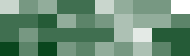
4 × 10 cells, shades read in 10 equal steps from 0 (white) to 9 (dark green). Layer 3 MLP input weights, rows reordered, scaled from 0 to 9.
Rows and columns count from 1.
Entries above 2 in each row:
7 10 9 10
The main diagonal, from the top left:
2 7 7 5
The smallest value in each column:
2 5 4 4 6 2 3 1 4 0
